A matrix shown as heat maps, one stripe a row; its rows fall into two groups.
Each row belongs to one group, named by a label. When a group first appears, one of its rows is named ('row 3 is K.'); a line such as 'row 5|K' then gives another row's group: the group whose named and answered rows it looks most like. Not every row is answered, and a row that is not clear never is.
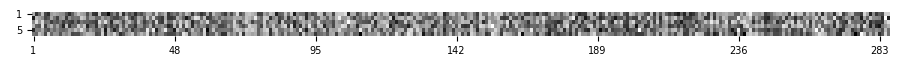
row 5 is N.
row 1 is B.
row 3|B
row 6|N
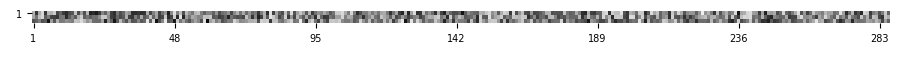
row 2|B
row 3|N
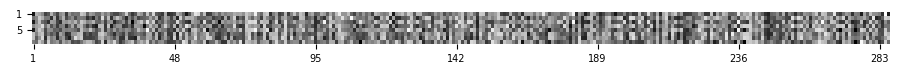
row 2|B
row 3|N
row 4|B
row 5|N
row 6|B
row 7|B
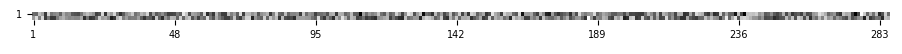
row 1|N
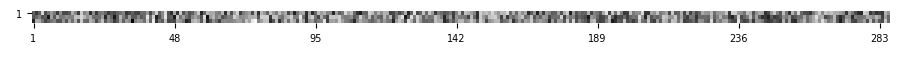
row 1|B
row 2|N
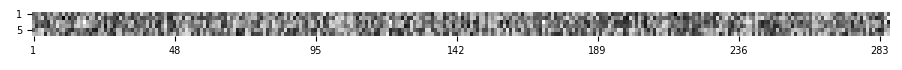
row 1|N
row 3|N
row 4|N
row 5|B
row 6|B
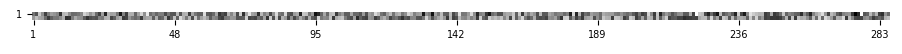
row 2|B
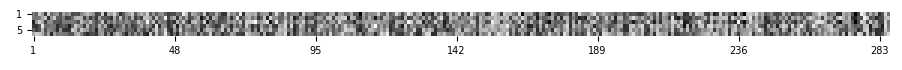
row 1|N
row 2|B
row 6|B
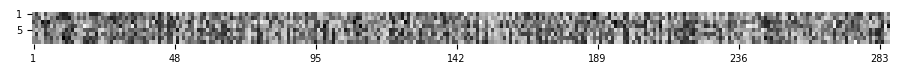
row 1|B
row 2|B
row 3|N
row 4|N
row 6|B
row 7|B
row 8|B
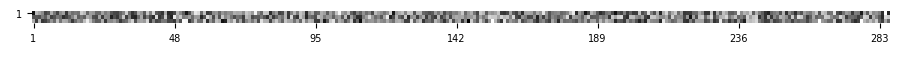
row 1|N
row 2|B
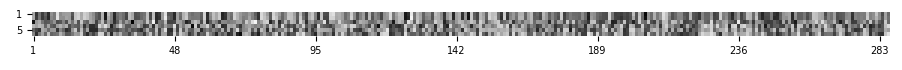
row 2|N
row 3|N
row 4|B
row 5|B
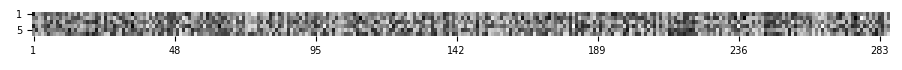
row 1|N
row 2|N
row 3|B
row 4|N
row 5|B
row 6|B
